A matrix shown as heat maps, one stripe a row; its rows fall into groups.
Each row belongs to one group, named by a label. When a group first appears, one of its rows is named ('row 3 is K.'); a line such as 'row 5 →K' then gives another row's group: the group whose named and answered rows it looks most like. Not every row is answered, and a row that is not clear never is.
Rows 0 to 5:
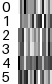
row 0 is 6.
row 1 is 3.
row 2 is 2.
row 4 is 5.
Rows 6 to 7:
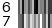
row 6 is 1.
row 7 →2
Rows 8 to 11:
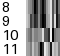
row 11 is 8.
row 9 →1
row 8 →1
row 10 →3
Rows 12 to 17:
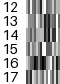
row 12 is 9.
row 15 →9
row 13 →3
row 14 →3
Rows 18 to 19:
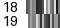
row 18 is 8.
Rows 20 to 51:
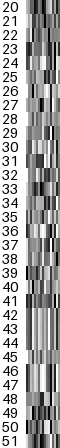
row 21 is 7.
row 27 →8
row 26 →6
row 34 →3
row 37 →3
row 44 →2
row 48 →8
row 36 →9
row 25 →3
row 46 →9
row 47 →9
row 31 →8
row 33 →1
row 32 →3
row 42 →2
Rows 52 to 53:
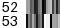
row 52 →1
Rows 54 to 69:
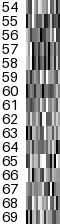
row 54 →2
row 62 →9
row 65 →9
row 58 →7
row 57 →7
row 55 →5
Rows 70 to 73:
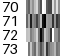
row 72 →8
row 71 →1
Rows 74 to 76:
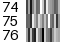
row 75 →2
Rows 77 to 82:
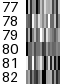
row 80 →5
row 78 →2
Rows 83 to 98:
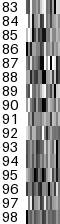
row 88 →1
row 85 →7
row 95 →1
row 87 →8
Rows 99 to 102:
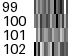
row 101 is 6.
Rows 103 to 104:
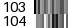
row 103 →5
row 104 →3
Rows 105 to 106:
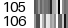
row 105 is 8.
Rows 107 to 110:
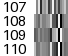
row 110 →3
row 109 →8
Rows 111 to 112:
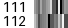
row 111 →3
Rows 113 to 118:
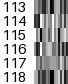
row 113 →1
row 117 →6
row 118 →1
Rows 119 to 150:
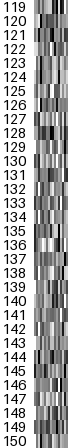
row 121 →1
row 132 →9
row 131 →1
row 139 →3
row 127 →2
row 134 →9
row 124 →6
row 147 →2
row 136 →9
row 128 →1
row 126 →7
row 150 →6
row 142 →9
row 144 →1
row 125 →9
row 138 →9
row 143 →6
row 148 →3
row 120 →7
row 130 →2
